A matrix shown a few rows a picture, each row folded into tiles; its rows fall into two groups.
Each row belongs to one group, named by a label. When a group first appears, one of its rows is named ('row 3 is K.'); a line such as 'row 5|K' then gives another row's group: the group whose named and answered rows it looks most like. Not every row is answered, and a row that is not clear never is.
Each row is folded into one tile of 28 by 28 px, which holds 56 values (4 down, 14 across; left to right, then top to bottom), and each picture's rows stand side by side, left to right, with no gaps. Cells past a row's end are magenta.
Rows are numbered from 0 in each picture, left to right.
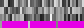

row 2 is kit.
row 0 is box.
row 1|kit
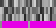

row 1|box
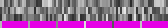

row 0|kit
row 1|box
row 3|box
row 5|box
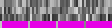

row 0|kit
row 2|kit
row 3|kit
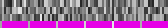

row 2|box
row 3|box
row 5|box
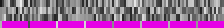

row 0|box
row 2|box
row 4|box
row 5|kit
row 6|box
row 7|box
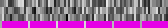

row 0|box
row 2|box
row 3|kit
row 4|kit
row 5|kit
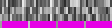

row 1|kit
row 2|box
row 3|box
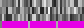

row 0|box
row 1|box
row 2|kit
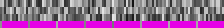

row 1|box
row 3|kit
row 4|kit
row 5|kit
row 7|box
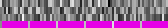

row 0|kit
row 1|box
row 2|box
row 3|box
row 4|box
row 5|kit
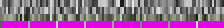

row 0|kit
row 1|kit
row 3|box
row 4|box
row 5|kit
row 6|box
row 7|box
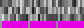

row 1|box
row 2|kit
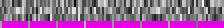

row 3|box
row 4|box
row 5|kit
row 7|box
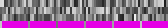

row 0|kit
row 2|kit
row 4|box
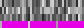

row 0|kit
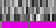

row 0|kit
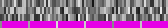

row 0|kit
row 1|box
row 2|box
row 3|kit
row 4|kit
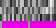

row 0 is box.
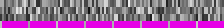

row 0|kit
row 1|box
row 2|box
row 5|box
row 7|box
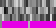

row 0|box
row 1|kit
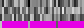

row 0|box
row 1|box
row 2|kit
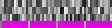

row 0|kit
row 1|box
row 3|box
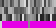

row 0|box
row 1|kit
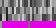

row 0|box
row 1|kit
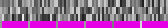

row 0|kit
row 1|kit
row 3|box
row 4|box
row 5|box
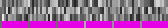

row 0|kit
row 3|box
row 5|box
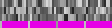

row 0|kit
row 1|box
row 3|kit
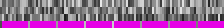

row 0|kit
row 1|box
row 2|box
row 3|box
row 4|kit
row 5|kit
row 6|kit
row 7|kit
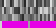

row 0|box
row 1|kit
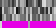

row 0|box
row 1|box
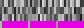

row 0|box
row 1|box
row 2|box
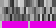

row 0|box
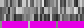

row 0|kit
